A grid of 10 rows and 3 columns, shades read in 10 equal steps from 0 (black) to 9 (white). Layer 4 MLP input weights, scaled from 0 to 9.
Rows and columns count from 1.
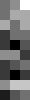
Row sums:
18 16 16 10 5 12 9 4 19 8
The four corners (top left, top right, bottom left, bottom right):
4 9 1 4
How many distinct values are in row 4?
2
